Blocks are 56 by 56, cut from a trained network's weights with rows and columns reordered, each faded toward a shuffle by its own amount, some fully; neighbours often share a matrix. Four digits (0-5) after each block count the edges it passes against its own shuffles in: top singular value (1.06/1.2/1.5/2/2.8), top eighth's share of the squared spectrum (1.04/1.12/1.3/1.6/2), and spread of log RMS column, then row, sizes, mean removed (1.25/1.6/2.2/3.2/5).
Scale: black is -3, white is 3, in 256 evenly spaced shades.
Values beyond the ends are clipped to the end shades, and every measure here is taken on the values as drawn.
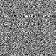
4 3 0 2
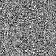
3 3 1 1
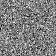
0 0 0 0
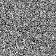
2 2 0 1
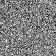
1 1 0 0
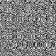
4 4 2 1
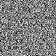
3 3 1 0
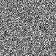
3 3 1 0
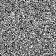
2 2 0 0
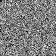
0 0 0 0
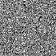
2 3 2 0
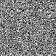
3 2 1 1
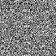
3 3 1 1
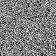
0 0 0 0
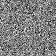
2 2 0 0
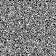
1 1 0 0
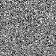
2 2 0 1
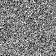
0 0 0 0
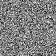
0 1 0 0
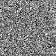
2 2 1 1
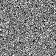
0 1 0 0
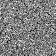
1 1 0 0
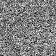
0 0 0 0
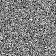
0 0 0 0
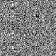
3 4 2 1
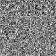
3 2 0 1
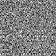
3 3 1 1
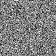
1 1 0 0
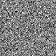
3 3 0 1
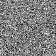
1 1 0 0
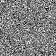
1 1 0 0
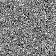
0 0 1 0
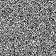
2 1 0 0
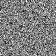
2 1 0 0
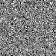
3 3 1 1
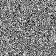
2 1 0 0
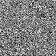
2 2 0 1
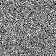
1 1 0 0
